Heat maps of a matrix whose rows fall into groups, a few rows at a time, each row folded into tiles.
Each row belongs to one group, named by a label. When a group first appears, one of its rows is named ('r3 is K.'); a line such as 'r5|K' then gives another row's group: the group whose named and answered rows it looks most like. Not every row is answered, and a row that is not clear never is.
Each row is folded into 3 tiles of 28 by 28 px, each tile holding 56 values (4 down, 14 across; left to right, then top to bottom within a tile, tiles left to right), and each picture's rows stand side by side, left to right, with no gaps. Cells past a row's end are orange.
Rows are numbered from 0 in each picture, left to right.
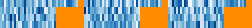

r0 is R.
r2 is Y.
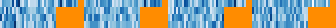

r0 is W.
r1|W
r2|Y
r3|R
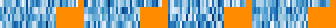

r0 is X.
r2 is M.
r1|R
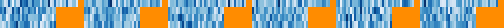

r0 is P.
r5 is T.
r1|P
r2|P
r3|X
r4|R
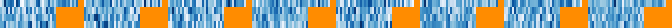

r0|Y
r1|P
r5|T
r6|Y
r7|X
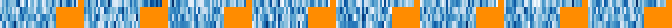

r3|P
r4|T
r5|X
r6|T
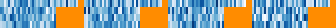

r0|P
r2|R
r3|M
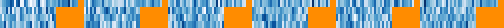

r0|Y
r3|P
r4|W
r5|X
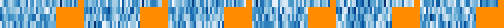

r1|W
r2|W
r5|Y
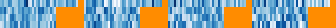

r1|T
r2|M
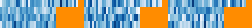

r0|X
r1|M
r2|Y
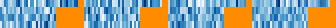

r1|W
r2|T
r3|X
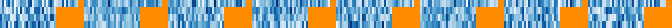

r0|M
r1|Y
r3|W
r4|P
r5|T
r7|M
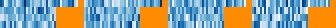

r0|R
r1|T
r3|M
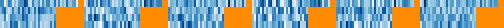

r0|P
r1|Y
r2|P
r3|Y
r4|W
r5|X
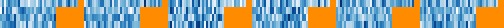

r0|T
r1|X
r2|M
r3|M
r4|Y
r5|P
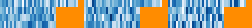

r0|M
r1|T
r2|M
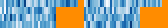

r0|Y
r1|X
